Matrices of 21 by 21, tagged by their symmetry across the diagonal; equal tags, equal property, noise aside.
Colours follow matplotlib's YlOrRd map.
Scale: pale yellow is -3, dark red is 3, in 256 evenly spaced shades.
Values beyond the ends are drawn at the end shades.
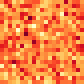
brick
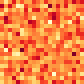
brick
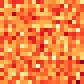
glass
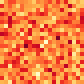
glass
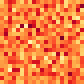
glass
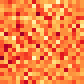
brick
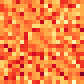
brick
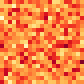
glass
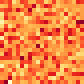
glass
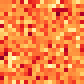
brick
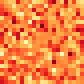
brick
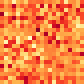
brick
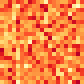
glass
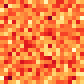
glass
